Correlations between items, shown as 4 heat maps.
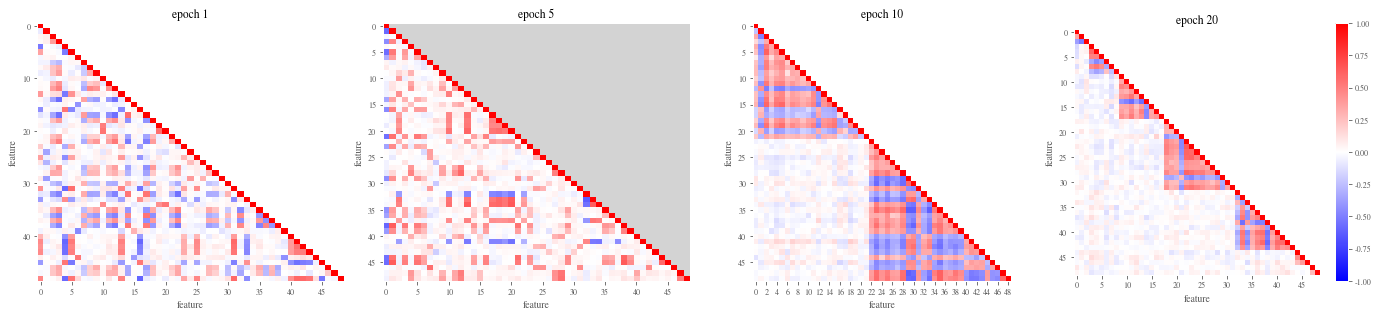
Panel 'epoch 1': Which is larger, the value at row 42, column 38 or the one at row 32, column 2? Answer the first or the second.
the first
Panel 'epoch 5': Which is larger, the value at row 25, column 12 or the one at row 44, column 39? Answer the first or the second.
the second
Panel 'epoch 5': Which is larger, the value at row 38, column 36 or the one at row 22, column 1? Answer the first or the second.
the first
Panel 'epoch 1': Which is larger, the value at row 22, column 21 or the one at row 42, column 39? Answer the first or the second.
the first
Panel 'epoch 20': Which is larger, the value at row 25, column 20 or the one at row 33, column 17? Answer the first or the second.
the first
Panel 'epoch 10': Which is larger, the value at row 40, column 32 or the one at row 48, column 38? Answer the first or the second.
the second
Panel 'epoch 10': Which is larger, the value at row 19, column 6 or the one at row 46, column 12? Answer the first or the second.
the first
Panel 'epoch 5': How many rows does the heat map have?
49
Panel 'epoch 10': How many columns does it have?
49
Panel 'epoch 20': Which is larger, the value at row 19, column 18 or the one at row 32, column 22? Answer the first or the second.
the first
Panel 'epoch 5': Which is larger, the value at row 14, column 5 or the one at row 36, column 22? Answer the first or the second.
the first
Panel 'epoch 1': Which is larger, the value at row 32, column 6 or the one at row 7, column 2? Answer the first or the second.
the first
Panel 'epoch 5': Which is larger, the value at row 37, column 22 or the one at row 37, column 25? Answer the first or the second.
the first
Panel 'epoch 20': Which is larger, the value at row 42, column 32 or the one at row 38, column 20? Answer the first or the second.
the second
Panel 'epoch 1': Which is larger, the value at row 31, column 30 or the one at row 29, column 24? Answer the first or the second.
the second
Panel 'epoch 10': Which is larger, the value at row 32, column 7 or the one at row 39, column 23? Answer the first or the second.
the second
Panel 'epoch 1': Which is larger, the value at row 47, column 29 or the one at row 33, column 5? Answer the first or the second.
the first
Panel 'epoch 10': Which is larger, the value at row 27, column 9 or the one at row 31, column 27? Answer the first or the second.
the second
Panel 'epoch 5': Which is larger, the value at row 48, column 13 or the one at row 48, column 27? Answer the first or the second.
the second
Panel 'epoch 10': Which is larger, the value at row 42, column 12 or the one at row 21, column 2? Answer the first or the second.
the second
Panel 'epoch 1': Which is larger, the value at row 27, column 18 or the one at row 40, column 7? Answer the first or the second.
the first
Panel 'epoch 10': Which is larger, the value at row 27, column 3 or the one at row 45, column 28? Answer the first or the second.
the first
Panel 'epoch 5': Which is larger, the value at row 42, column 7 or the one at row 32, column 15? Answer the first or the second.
the first
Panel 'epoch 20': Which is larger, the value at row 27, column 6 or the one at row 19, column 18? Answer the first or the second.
the second
